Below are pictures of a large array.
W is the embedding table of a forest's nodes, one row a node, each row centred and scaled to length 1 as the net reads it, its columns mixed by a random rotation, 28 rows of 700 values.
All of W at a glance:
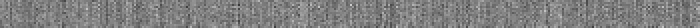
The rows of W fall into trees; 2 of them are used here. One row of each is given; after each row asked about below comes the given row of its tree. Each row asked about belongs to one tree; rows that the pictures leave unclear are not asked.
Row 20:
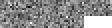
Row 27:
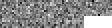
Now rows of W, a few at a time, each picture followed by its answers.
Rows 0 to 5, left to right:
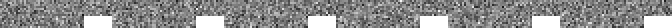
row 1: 20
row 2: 20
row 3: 27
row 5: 20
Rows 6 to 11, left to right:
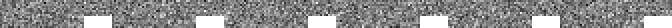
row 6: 27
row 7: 27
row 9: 20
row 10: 20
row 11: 27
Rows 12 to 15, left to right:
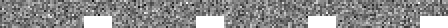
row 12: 27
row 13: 20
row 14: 20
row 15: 20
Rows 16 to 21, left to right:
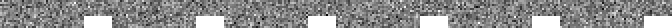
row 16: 20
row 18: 20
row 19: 27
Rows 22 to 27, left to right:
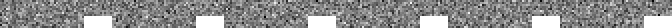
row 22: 27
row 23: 20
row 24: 27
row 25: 20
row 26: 27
